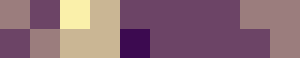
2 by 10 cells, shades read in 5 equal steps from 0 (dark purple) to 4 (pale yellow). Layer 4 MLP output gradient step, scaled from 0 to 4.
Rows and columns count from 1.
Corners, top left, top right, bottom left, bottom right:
2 2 1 2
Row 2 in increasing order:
0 1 1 1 1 1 2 2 3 3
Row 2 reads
1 2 3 3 0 1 1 1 1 2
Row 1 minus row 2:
1 -1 1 0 1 0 0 0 1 0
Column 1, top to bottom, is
2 1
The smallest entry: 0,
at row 2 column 5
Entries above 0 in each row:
10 9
